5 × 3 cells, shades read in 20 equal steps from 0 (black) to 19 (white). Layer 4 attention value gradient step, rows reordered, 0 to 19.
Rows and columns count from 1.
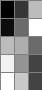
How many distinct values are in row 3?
3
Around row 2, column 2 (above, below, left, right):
4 13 1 19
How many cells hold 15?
1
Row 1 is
0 4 14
